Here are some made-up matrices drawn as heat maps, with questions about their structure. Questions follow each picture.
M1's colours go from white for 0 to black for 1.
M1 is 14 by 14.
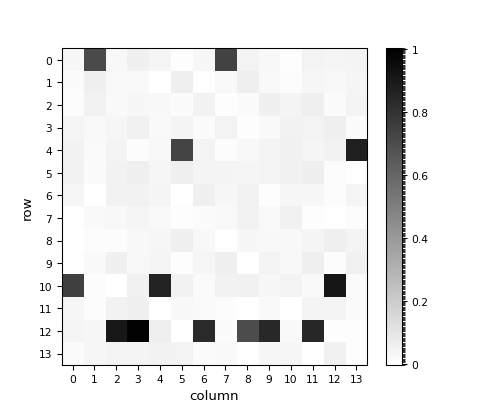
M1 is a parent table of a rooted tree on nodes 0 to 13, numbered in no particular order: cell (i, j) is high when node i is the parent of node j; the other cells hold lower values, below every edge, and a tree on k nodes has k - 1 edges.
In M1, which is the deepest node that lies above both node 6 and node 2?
12
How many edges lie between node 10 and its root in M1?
0
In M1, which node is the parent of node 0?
10
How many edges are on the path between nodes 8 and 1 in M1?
4
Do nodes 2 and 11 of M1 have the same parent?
yes
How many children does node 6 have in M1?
0
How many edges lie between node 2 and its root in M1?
2
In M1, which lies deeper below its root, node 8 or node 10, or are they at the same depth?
node 8
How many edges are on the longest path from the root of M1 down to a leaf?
2
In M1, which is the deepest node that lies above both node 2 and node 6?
12
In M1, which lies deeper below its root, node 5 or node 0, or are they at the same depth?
node 5
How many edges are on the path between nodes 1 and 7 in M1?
2
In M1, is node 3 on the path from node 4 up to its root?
no
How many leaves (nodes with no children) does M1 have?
10
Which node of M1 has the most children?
12
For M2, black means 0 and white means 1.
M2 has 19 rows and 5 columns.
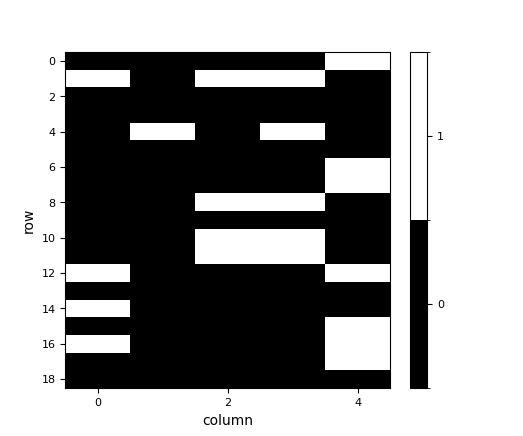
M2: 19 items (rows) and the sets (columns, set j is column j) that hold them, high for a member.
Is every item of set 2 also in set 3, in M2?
yes
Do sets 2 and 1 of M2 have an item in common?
no
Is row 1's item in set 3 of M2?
yes
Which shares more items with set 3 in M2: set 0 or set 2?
set 2
